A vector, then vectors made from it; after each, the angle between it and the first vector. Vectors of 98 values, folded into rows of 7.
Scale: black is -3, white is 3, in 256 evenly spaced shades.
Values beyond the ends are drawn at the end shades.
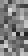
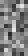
partly opposed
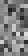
nearly opposite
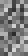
partly opposed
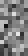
partly opposed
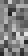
nearly opposite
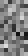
nearly parallel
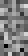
partly opposed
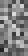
partly opposed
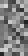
orthogonal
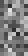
partly aligned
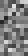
partly aligned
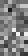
nearly opposite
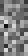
partly opposed
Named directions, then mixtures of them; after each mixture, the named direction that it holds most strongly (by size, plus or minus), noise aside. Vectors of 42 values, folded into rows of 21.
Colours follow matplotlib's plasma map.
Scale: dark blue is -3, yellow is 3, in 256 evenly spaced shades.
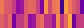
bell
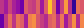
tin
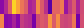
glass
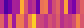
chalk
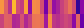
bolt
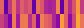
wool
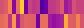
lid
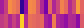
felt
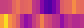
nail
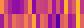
glass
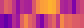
nail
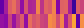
tin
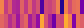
bell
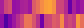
nail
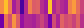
chalk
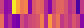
glass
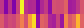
chalk
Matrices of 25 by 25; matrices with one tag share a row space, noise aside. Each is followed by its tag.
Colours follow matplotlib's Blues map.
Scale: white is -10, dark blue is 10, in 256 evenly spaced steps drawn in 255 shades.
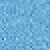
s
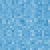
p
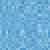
p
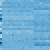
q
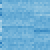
q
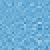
p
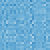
s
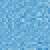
p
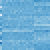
q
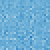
s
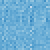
s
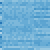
q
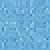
s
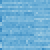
q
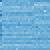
q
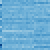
q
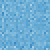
s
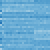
q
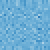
p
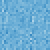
s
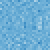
p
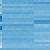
q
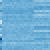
q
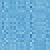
s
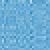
s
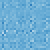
s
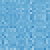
s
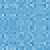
s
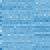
q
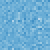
p
